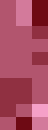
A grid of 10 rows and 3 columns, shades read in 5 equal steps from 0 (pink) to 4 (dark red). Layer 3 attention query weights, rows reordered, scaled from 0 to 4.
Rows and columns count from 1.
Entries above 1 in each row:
2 2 3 3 3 3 3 3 2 2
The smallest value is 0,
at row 9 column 3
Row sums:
7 7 7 6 7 6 8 8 5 7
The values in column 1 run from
2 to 3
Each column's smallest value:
2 1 0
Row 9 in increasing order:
0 2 3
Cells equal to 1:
3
